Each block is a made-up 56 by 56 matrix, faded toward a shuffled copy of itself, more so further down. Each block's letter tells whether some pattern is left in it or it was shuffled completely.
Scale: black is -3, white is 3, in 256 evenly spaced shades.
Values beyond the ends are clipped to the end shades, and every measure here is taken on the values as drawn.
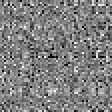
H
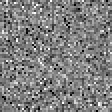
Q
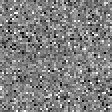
Q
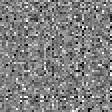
H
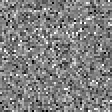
Q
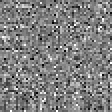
H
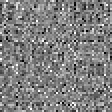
H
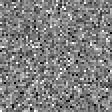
Q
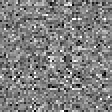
H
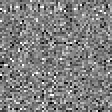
H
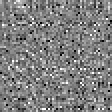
H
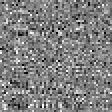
H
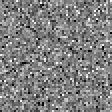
Q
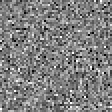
Q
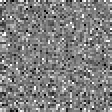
H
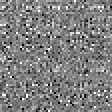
H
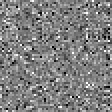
H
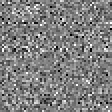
H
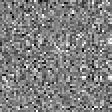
H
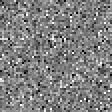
Q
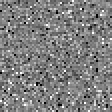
Q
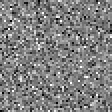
Q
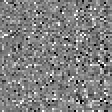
H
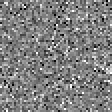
Q
